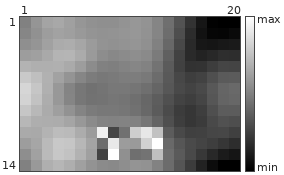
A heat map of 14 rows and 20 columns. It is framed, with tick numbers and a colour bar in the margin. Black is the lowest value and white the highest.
Histogram: bell-shaped. Roughest part: bottom middle. Slope: up to the left. Odd patch: rougher, in the bottom middle. Grain: blotchy. Stripes: none.
